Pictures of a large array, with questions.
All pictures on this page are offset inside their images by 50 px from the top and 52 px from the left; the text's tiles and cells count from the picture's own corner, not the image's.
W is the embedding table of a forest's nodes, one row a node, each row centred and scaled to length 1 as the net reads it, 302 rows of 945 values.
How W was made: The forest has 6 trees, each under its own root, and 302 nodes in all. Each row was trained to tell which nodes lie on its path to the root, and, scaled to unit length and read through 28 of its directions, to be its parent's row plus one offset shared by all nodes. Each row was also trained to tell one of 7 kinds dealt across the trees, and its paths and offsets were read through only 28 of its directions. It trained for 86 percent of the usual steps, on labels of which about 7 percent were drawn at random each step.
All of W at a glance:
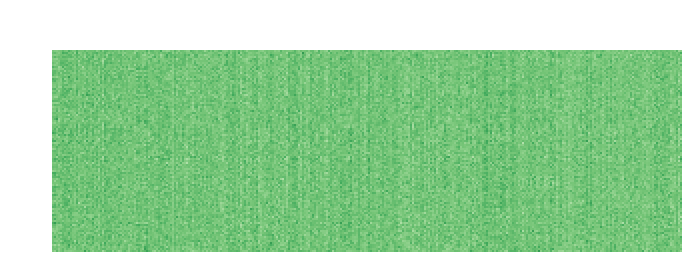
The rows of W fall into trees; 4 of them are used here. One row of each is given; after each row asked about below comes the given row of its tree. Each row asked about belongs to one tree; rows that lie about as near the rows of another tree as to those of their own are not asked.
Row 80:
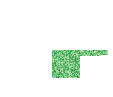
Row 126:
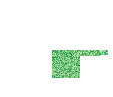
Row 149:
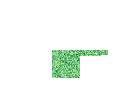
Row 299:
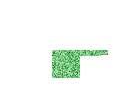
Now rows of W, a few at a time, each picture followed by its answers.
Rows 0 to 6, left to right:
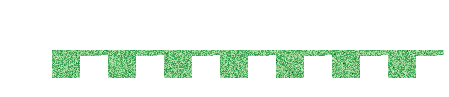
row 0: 299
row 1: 299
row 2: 80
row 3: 80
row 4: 126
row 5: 80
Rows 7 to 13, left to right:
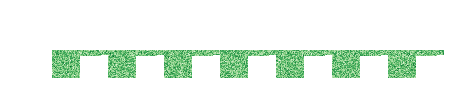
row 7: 126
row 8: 126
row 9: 80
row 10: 80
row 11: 126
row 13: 299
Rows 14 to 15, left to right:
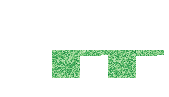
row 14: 126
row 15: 80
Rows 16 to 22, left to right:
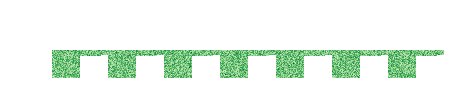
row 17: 149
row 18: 80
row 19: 299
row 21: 80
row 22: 80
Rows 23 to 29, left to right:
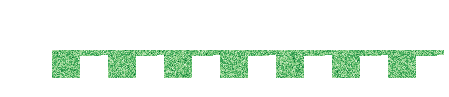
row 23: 126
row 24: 299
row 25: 299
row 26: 149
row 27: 299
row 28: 149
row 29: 126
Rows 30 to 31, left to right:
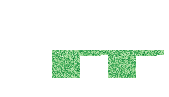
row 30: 149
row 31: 80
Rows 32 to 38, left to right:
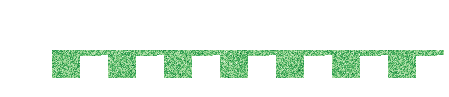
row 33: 299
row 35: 299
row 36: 299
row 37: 80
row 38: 80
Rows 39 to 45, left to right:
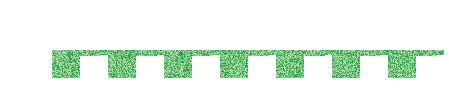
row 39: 299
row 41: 299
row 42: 80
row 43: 299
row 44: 299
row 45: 149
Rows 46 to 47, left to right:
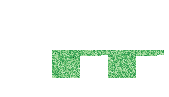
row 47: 299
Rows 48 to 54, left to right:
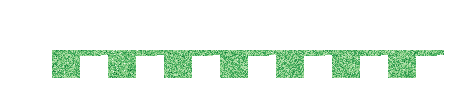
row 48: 80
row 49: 299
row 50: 149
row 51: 126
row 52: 299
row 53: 80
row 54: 299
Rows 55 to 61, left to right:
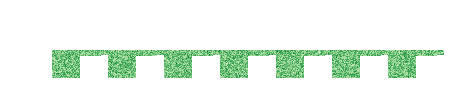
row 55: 299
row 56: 149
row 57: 299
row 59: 80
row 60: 80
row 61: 299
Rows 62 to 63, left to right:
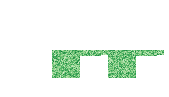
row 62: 126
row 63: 80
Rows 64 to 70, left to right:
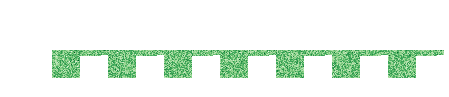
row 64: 299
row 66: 80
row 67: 80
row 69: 299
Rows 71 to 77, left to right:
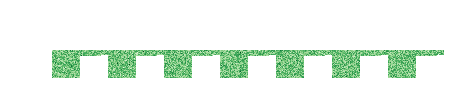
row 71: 149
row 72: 126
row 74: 299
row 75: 80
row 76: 299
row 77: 149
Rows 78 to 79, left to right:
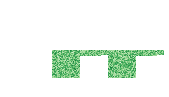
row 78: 80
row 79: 149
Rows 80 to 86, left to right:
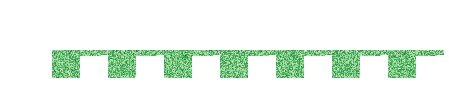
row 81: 126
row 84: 80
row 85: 126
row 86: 126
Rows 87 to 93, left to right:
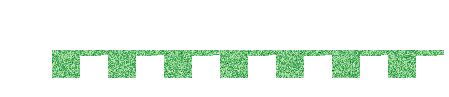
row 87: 149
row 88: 299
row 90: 149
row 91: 149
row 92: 299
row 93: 80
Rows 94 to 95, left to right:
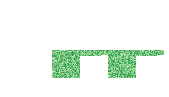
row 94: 299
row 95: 80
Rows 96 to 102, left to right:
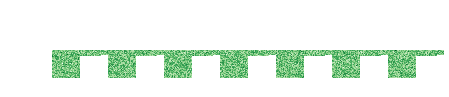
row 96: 149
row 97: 80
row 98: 149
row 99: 149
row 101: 126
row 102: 149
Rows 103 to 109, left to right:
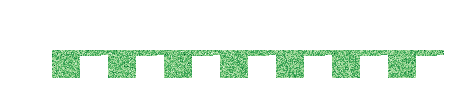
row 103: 149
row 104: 149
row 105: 299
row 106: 149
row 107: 299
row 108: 80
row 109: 299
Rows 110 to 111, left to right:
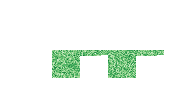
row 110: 149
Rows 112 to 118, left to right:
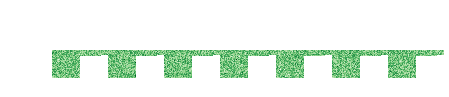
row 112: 80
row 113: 80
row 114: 80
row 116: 149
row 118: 80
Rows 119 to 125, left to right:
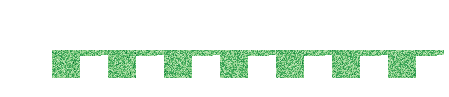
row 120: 80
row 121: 80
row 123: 80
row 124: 80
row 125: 149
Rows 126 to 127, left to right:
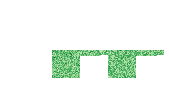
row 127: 80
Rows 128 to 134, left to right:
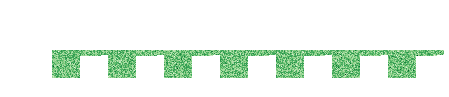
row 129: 80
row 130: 149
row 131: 149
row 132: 149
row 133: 299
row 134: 149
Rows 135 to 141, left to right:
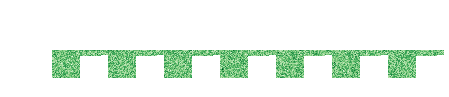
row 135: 80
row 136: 80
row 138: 80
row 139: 299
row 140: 299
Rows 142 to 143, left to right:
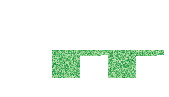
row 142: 80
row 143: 80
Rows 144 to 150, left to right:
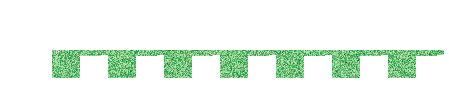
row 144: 299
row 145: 299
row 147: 299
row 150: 149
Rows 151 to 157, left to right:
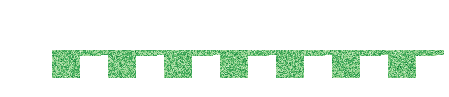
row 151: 80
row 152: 80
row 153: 299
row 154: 126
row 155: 126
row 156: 149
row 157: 149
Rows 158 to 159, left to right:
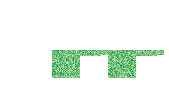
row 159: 80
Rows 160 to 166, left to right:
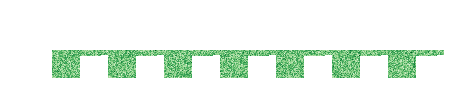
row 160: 80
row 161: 80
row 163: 80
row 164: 80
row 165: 80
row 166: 80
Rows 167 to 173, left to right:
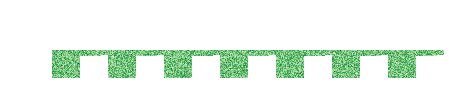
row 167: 80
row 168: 299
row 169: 299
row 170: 299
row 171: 80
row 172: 149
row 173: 149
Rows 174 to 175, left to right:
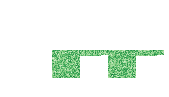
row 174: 299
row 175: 126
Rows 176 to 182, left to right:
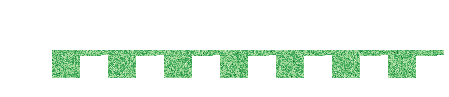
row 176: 80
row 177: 80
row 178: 299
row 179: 299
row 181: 149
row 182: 80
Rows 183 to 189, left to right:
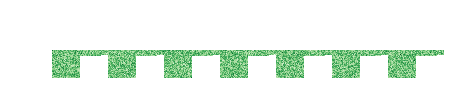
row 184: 299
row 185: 80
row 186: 126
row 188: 299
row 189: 149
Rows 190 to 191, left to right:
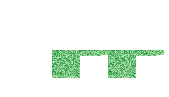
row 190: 80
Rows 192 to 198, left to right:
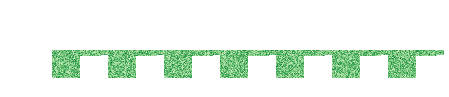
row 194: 80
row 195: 299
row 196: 80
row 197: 149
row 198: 149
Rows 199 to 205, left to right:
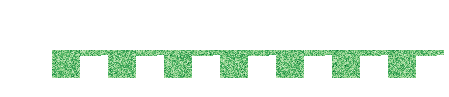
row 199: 80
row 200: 80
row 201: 299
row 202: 80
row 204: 80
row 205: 80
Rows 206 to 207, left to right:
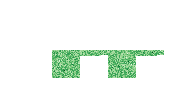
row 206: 126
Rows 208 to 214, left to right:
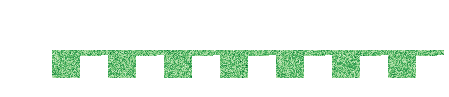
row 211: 299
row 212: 299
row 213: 149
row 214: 126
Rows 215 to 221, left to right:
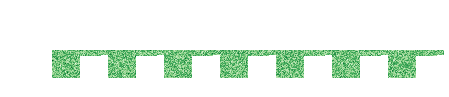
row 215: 126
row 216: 80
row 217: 149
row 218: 80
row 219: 80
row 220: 80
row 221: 149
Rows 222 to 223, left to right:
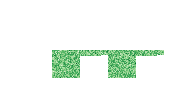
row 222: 299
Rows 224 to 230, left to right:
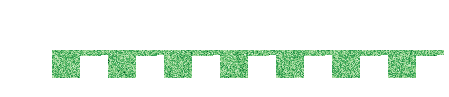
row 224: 80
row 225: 126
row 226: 299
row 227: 299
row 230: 80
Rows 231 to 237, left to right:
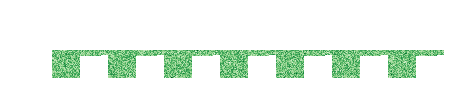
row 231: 299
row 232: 80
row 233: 299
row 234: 80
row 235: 80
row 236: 80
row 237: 80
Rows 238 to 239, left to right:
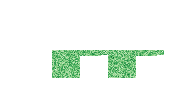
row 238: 149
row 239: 149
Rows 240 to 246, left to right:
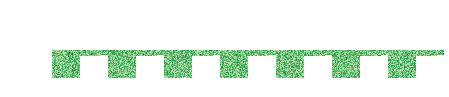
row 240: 299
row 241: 80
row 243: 149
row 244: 80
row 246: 299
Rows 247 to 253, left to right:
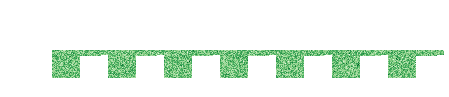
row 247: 149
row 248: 299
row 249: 149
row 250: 299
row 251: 149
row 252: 80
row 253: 80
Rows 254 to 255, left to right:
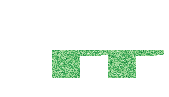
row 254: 149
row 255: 149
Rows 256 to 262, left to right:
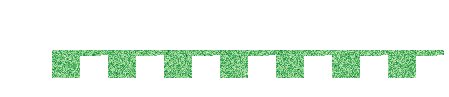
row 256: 149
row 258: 80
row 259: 80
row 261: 299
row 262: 299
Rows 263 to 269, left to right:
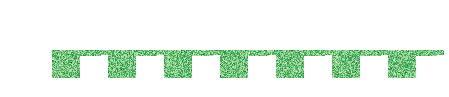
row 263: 149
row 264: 126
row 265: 299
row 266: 126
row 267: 80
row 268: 299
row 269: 149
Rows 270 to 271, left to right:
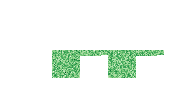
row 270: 299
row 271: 80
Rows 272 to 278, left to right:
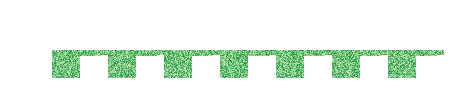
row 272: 80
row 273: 299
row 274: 149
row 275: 299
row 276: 299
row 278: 80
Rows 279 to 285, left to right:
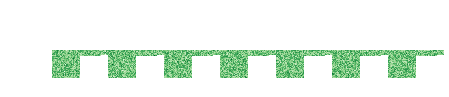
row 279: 126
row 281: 80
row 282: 126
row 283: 80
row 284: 80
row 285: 126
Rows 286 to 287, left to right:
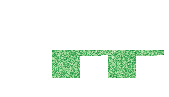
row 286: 80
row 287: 299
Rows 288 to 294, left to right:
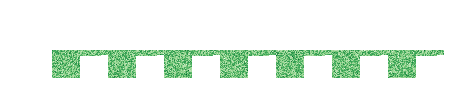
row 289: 80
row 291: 299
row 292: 299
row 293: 126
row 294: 299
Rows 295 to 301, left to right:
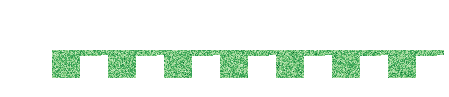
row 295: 149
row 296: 299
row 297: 149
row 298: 80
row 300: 149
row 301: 299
